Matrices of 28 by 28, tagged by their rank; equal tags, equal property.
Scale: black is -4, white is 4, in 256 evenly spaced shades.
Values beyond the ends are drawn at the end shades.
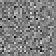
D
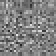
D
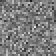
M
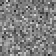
M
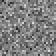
M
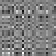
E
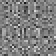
D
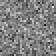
M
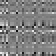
E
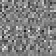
D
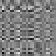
E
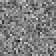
M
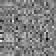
D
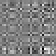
E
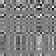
E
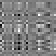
E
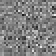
D
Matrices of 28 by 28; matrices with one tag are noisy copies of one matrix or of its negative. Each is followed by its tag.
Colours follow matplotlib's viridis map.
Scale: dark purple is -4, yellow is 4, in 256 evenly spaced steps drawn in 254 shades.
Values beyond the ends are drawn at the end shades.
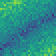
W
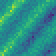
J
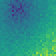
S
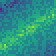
W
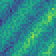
J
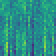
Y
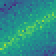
W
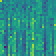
Y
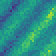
J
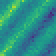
J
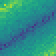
W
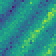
J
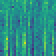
Y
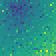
S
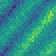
J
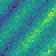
J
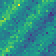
J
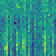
Y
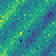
J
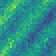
J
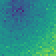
S
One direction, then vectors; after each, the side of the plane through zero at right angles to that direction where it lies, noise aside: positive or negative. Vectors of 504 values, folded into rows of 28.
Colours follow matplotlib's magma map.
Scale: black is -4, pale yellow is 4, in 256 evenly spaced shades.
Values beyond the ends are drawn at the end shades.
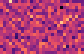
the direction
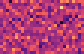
negative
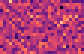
positive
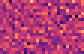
negative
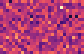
negative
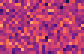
positive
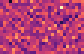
negative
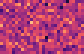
positive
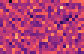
negative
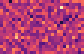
negative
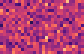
negative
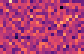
positive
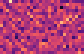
positive
